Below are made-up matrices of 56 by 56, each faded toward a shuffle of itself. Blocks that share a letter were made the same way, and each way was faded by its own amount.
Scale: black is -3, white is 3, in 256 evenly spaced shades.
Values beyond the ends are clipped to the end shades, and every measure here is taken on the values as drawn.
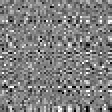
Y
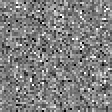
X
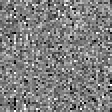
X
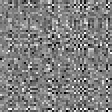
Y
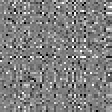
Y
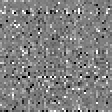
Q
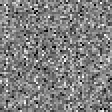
X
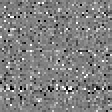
Q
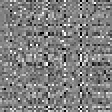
Y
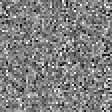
X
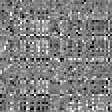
Y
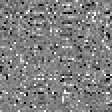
Q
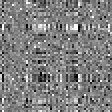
Y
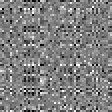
Y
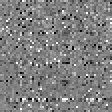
Q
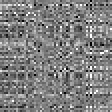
Y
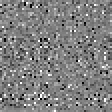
Q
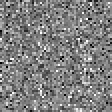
X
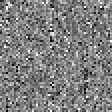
X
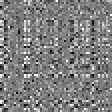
Y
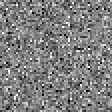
X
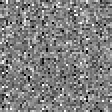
X
